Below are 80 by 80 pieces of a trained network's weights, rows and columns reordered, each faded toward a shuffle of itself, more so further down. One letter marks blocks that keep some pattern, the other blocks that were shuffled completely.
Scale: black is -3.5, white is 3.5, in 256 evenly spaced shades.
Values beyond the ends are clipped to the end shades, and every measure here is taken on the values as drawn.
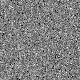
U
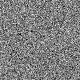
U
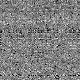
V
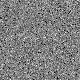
U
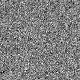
V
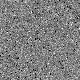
U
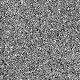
U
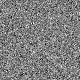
U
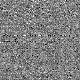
V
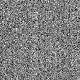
V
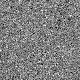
U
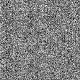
V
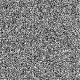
V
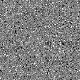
V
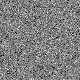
U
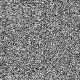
V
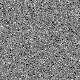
U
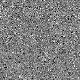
V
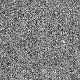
V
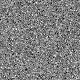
U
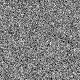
U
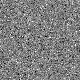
U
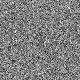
U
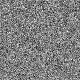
U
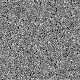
U
